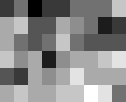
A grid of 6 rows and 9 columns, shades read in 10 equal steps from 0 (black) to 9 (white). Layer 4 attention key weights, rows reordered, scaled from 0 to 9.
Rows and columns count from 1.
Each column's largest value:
7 7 6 6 7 8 9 8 8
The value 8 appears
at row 4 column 9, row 5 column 6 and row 6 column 8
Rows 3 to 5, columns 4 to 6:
4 7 4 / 1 5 6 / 5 6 8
